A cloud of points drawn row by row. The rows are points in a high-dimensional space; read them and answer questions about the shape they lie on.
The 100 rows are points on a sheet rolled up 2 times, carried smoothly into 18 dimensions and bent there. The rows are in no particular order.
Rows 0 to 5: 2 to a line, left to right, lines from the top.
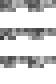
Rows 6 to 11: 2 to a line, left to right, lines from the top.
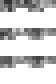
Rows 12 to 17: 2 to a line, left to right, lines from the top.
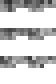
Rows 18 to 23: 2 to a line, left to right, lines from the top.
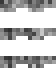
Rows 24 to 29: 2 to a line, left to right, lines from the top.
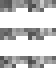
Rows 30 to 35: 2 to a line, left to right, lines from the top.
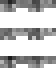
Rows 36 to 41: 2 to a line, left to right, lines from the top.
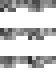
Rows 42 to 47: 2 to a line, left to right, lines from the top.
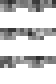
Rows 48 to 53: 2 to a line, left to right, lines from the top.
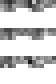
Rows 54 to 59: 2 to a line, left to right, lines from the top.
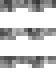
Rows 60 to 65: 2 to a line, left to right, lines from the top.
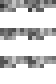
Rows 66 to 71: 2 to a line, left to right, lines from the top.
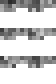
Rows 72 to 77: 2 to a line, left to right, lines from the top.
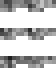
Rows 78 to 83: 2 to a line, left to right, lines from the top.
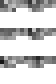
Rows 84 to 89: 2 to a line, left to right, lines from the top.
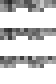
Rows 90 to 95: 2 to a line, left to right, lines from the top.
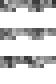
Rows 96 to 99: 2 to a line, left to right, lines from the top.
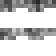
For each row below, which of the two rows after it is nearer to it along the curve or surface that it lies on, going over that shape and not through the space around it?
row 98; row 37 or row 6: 37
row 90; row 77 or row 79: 79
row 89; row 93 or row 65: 65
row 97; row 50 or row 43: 43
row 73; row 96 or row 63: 63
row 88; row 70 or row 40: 70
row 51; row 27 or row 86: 86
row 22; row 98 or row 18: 98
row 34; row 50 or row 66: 66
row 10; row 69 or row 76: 69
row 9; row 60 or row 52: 52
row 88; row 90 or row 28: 90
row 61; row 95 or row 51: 95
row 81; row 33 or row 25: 25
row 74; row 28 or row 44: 28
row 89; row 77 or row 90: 90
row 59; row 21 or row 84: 84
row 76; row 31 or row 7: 31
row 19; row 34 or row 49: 49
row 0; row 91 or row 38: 38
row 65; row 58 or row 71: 71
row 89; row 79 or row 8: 79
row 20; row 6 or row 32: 6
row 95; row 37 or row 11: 11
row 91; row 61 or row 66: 66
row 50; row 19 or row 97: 19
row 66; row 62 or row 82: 62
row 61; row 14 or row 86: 14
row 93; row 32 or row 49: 49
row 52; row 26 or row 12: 26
